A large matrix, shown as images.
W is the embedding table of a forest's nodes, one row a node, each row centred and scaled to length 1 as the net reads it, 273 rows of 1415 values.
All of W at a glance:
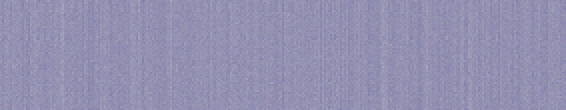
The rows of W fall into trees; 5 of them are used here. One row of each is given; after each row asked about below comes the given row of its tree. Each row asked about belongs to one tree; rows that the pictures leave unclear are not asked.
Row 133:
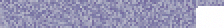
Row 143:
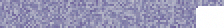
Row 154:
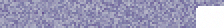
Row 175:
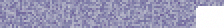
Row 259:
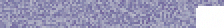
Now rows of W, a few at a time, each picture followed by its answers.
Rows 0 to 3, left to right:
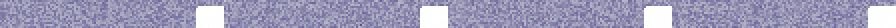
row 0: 175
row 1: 154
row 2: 154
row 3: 175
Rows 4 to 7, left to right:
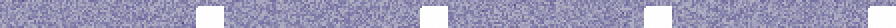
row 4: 154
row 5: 154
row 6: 175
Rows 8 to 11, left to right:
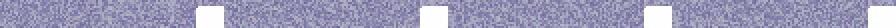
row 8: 143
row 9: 133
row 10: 133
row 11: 133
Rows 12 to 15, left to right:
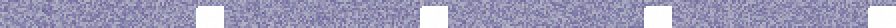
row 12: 154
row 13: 133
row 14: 154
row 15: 154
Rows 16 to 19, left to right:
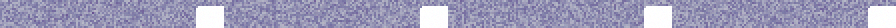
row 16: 154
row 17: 154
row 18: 133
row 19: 133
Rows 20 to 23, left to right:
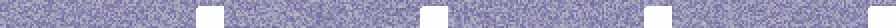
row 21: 133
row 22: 133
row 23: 154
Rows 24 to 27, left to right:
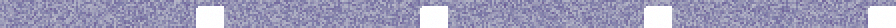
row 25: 133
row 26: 133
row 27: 133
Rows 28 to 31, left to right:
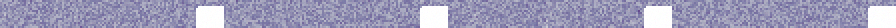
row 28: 154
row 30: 143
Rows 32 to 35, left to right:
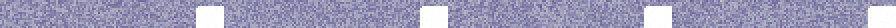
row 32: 154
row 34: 143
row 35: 175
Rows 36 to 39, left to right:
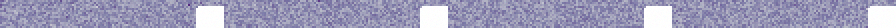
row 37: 259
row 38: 154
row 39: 259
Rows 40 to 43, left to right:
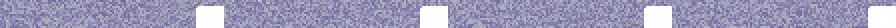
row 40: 259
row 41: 133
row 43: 154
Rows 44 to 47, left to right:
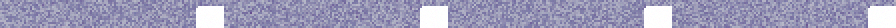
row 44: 133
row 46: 143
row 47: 143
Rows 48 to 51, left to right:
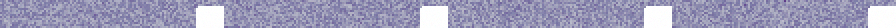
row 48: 259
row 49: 133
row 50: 133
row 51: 143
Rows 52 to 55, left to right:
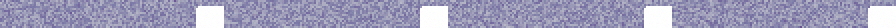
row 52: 143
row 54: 154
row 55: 154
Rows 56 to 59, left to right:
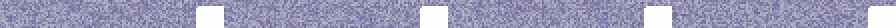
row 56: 133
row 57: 154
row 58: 133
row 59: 175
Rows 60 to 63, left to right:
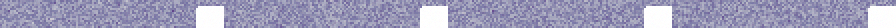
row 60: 154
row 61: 143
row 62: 143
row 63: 259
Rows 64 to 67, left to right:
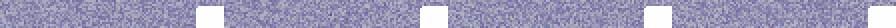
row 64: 133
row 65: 154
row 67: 133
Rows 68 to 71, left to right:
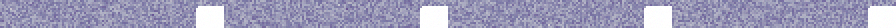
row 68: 143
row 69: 154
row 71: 133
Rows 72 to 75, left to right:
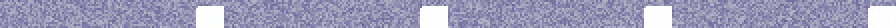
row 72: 175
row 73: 143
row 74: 259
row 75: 154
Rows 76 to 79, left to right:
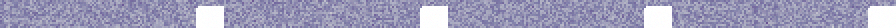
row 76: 259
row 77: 143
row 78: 154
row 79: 175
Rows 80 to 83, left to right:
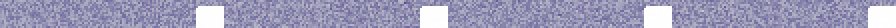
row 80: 133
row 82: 143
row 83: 175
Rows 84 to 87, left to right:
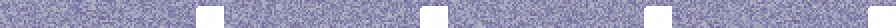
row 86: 154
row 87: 154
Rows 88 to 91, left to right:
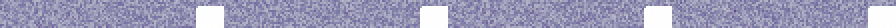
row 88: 154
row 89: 133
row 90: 154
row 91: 133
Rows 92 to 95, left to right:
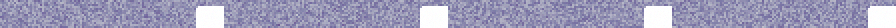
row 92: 175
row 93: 154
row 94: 154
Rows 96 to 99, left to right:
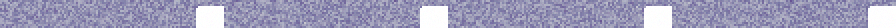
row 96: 154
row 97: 154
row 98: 154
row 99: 154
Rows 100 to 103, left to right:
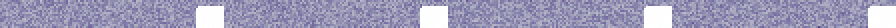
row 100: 143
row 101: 143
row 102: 175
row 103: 259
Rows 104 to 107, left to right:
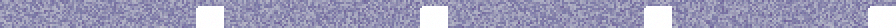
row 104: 133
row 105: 133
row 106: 133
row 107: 154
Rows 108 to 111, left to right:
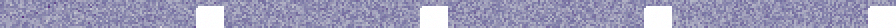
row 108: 259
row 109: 175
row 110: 154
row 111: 133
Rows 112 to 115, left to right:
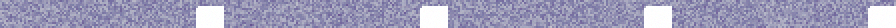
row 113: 259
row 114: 259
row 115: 143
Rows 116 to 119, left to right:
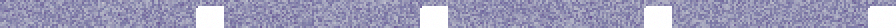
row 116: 143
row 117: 143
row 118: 133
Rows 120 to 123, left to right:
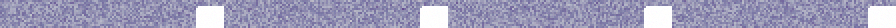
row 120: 175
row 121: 133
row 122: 133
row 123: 133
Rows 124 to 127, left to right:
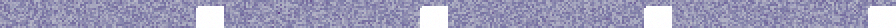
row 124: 154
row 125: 175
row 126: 143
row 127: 133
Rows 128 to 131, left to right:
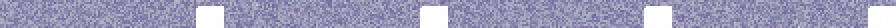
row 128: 154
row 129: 259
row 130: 175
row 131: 133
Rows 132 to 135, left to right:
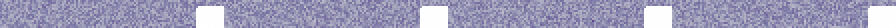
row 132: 154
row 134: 133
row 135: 133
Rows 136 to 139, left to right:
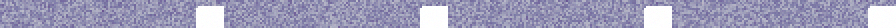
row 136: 259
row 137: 143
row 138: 154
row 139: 259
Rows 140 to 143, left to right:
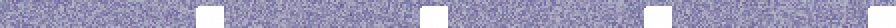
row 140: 259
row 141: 154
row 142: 143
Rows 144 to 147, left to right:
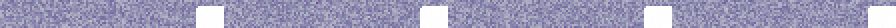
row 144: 133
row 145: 143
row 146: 154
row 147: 133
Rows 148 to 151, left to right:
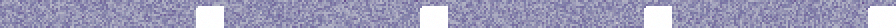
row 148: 175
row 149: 143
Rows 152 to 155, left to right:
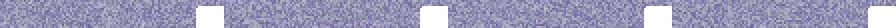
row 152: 143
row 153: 154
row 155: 154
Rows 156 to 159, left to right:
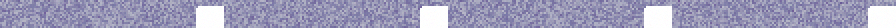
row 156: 143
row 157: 154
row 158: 143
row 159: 133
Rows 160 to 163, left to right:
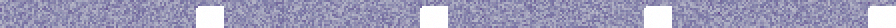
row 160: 154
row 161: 143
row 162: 175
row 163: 259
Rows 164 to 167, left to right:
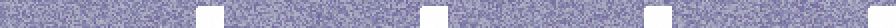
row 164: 175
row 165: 133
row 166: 259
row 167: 259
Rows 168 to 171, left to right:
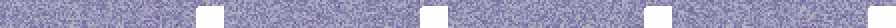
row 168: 175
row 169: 133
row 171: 175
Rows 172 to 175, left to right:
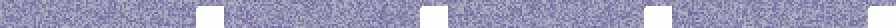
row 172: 133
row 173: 175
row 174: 175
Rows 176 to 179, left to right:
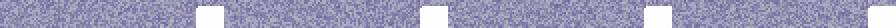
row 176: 143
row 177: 133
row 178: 154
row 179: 259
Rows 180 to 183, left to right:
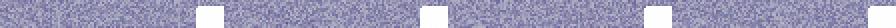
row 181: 143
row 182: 154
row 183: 143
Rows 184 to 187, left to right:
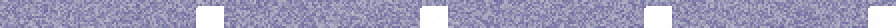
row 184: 154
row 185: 143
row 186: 154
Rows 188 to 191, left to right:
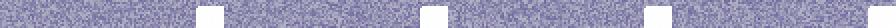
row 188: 133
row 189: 154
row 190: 133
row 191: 175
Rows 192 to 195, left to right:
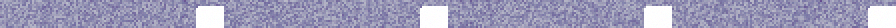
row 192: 154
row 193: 143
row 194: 259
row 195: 154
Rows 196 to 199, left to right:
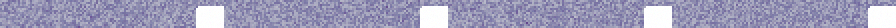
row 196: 154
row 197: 133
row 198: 133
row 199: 154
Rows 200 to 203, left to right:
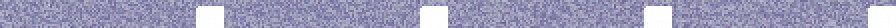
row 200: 133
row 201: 133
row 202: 133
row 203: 259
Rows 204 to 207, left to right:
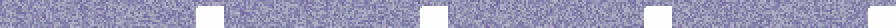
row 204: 175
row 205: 175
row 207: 143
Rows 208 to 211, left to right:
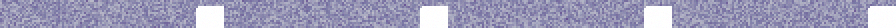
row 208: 143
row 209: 175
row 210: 133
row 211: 154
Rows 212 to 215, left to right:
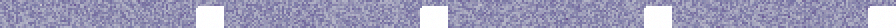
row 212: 133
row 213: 143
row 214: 259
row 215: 154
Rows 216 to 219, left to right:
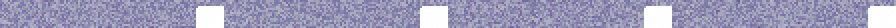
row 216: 154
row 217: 133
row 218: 175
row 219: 143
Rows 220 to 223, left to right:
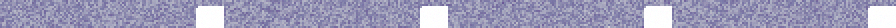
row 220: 143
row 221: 154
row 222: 259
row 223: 154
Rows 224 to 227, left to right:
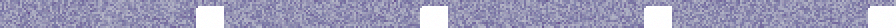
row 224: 143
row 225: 154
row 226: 154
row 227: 143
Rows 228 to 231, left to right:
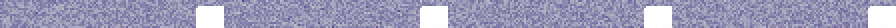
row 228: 259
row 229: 175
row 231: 154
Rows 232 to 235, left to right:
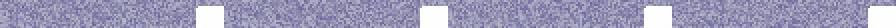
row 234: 133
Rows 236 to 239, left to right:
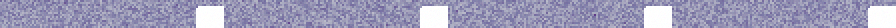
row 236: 143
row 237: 175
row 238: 154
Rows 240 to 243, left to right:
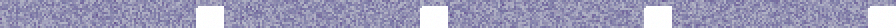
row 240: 133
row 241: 133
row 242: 175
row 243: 259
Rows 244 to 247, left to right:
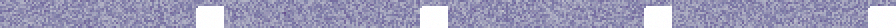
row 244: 143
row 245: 133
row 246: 143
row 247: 133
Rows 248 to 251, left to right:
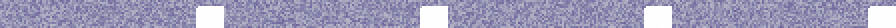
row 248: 133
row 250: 154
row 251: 154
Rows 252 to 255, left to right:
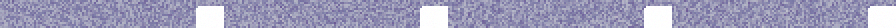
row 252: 133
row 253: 133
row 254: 154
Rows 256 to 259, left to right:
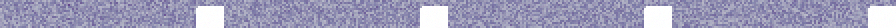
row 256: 133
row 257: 133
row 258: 154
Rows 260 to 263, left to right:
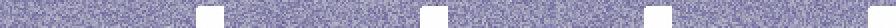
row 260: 259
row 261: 143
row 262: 175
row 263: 133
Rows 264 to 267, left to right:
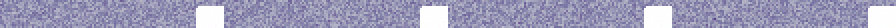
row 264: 259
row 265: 143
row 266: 154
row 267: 133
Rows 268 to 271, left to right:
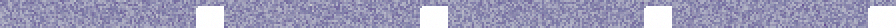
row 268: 133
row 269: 133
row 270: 133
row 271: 143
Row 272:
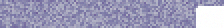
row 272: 259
